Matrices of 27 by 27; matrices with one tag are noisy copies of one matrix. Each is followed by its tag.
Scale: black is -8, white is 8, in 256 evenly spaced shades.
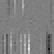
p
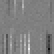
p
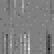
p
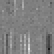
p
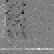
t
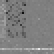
t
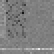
t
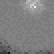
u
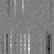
p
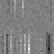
p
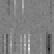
p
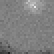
u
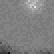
u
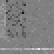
t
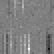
p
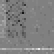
t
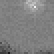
u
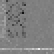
t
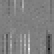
p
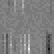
p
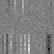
p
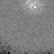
u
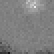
u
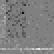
t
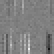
p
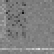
t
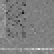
t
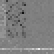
t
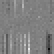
p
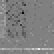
t
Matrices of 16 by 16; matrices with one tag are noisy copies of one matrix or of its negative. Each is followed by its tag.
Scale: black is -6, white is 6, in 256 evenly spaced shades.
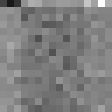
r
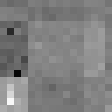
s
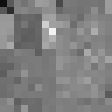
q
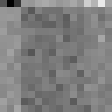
r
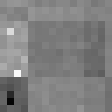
s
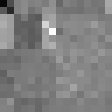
q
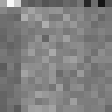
r
